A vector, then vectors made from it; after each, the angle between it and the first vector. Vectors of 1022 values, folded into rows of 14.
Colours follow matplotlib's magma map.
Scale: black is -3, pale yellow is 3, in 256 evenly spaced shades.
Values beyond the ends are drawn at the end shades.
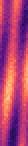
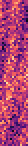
partly aligned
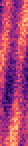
nearly opposite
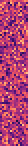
orthogonal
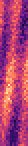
nearly parallel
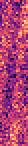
partly opposed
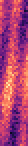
nearly parallel
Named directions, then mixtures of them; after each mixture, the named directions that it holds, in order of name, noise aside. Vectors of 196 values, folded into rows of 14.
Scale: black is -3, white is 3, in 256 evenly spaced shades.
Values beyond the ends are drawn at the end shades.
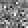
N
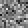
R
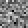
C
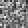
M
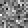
R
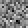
C, N, R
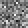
N, R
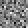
C, N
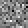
C, M, R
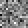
C, R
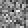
C, M, R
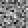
C, N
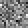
N, R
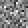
C, M, N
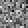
C, M, R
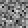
C, N, R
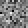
C, M, N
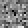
C, N, R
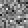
R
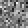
M, N, R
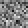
C, N, R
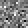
M, N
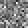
N, R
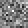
C, M, R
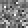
N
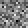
C, N, R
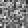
M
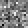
C, M, N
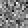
M, N, R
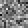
R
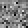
N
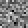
C
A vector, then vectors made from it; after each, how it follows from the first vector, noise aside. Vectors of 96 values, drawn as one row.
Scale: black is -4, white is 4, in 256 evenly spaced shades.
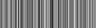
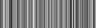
wrapped around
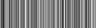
wrapped around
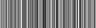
reversed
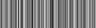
copied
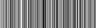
reversed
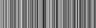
reversed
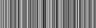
reversed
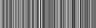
wrapped around
